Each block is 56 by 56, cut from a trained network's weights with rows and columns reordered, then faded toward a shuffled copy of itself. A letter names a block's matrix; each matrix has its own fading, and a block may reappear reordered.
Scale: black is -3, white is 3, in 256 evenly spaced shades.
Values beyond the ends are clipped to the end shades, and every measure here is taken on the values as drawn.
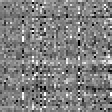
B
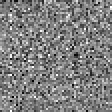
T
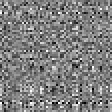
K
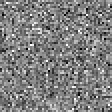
T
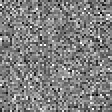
T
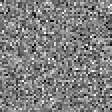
T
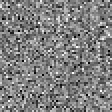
T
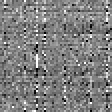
B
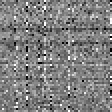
B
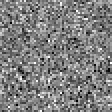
T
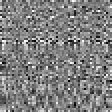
K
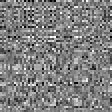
K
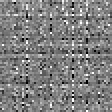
B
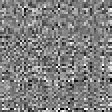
K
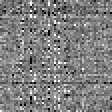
B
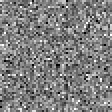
T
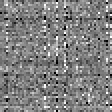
B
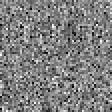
T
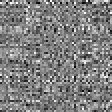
K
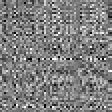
K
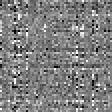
B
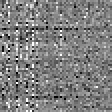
B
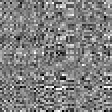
K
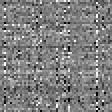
B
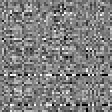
K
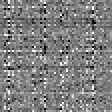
B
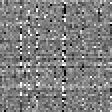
B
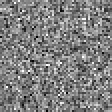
T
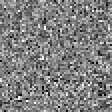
T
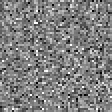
T
